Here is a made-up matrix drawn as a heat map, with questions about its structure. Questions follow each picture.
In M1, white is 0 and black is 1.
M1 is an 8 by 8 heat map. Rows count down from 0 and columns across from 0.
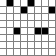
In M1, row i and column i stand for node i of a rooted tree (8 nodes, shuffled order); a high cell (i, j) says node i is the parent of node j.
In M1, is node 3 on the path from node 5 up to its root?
no
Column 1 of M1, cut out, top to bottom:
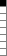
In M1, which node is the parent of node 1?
0
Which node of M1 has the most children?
4
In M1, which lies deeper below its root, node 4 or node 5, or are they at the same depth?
node 5
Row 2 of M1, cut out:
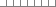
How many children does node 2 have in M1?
0
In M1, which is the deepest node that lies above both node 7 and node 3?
1
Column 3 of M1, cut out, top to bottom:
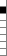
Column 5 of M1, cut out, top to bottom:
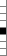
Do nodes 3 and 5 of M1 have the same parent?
no
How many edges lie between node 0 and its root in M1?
0
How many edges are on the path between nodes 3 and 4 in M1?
3
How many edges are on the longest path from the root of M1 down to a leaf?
2
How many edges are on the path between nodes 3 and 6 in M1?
4
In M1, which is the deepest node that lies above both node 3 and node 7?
1
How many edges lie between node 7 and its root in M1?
2
